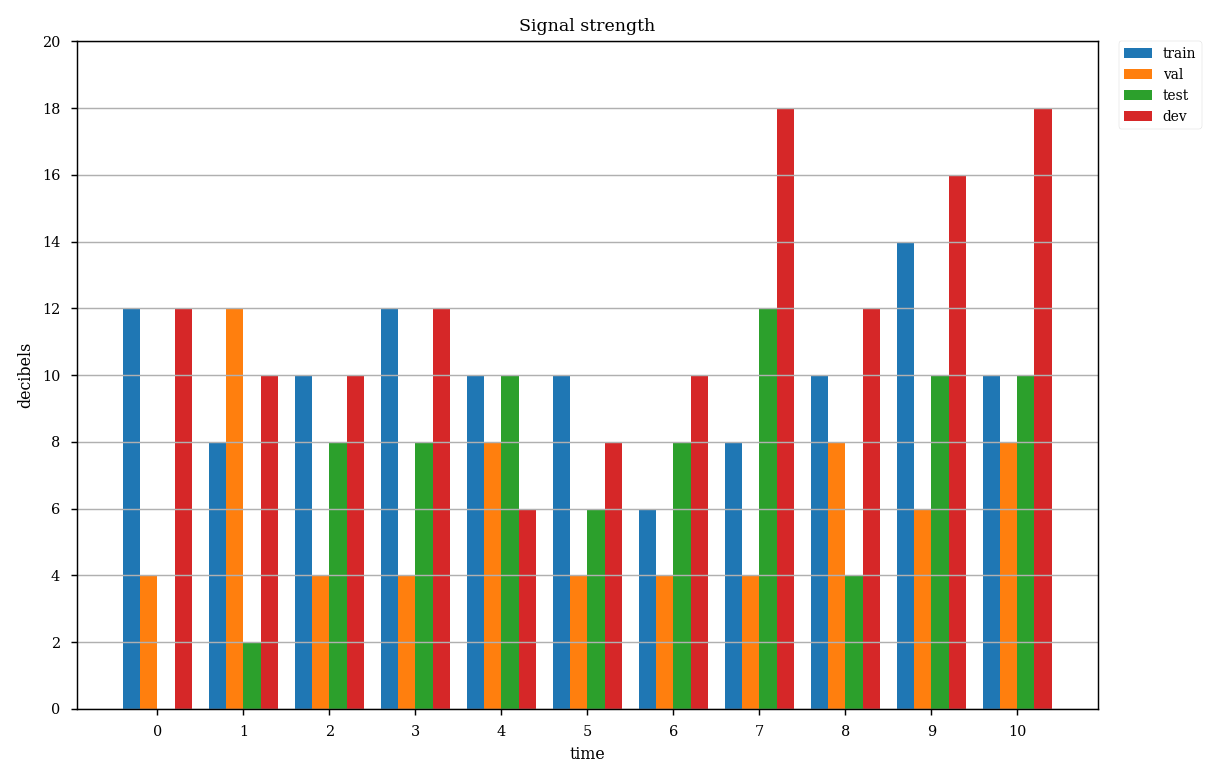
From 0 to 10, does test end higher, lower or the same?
higher
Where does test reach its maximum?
7
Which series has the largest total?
dev
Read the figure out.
Title: Signal strength
x-axis: time, ticks 0 1 2 3 4 5 6 7 8 9 10
y-axis: decibels, ticks 0 2 4 6 8 10 12 14 16 18 20
Legend: train, val, test, dev
Values:
train: 12 8 10 12 10 10 6 8 10 14 10
val: 4 12 4 4 8 4 4 4 8 6 8
test: 0 2 8 8 10 6 8 12 4 10 10
dev: 12 10 10 12 6 8 10 18 12 16 18
